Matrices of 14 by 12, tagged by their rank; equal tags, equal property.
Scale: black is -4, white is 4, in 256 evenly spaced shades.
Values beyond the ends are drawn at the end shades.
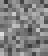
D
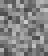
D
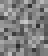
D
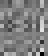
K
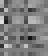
K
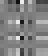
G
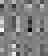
K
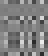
G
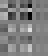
G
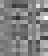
K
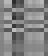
G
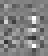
K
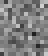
D
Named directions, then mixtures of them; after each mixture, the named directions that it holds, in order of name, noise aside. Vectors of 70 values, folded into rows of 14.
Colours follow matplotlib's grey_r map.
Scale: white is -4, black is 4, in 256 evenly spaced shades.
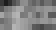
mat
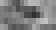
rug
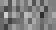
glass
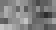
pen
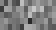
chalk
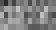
glass, mat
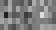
glass, pen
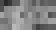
mat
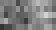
pen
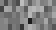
chalk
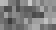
glass, rug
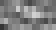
pen, rug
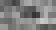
mat, rug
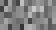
chalk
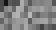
chalk, mat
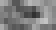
rug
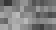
mat, pen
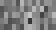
chalk, glass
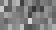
chalk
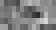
mat, rug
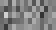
glass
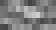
pen, rug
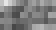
mat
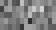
chalk
